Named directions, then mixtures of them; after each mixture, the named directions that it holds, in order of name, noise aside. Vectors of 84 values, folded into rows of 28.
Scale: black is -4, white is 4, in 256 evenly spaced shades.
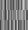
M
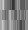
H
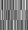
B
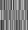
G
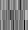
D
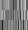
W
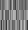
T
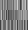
B, D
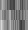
H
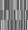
M, T, W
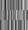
M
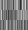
B, D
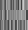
M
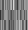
G, H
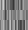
H, M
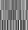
T, W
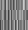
M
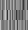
M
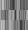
H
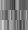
H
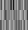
G, H, M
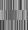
B, D, G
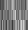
H, T, W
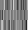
G, W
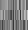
D, W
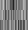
H, M, W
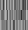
B, M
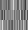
W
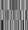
D, W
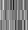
G, H, M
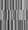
B, M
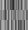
H, M
